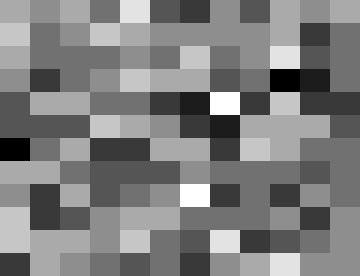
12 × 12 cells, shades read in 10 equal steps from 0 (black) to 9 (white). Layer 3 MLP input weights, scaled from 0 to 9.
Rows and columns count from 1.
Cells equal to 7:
10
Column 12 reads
6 4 4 4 2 3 4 4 4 5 5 5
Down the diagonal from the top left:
6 4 4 5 4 5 6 4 4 5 4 5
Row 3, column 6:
4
